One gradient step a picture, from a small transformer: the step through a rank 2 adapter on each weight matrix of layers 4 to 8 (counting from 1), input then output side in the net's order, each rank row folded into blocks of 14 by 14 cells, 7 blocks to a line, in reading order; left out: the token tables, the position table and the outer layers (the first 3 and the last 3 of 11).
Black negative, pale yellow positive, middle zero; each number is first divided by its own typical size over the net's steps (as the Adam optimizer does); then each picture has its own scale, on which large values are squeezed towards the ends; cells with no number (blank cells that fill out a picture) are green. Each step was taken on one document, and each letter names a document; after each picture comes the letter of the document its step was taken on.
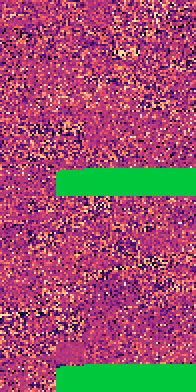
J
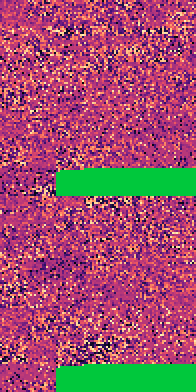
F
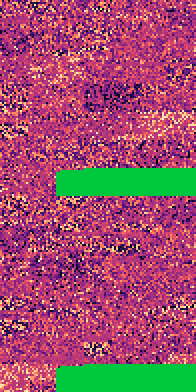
J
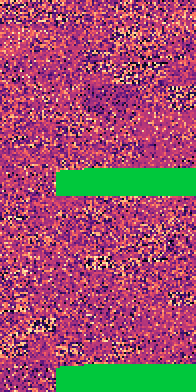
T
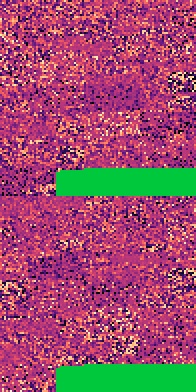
F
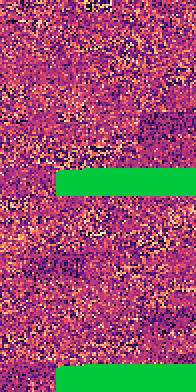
T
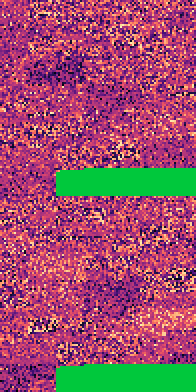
T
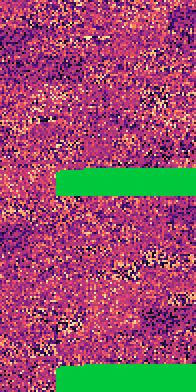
J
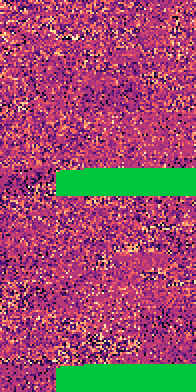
F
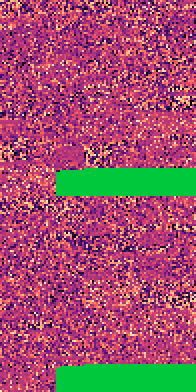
J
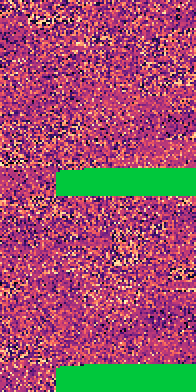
T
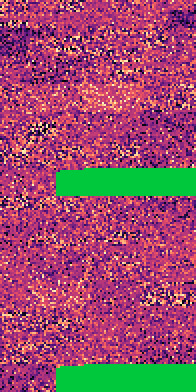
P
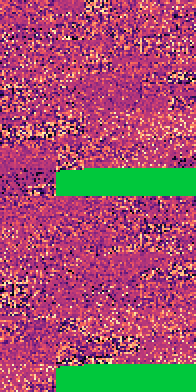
F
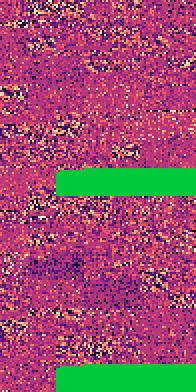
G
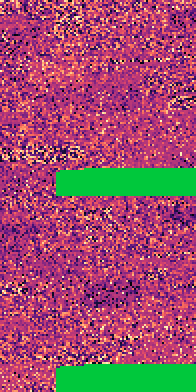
F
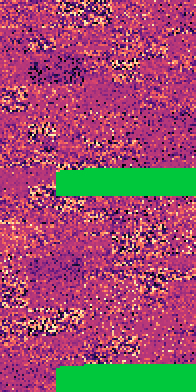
G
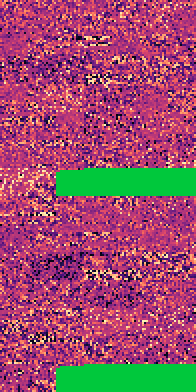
J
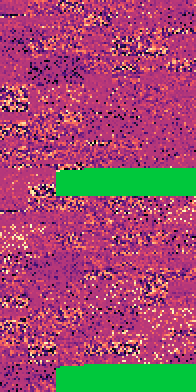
G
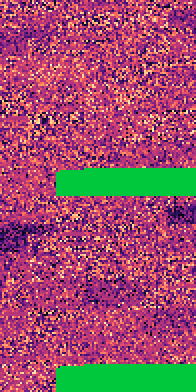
J
